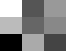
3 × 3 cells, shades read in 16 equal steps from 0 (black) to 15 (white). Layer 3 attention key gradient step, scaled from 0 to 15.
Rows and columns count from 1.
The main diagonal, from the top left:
15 6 4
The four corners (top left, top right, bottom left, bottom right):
15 9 0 4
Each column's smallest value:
0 5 4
